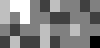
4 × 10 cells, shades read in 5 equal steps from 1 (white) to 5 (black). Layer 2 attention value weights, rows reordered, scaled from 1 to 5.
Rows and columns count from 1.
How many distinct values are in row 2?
4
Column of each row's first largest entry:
5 6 2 10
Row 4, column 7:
3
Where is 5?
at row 4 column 10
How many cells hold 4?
10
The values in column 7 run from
3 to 4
